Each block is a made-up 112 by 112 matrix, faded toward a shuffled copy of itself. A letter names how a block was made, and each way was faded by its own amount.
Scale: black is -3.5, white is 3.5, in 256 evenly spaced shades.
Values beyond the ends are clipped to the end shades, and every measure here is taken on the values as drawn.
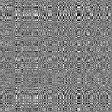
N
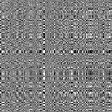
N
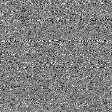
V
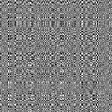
N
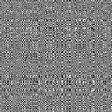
N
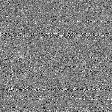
V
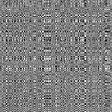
N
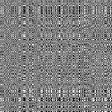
N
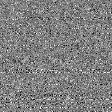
V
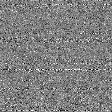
V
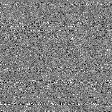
V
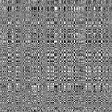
N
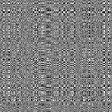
N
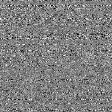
V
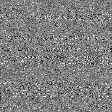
V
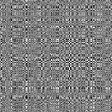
N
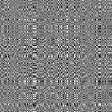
N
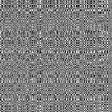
N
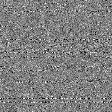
V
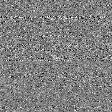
V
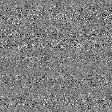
V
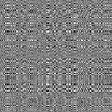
N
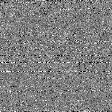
V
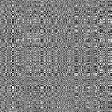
N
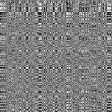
N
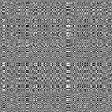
N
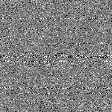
V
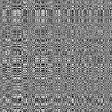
N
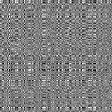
N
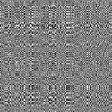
N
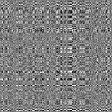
N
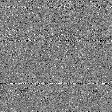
V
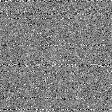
V
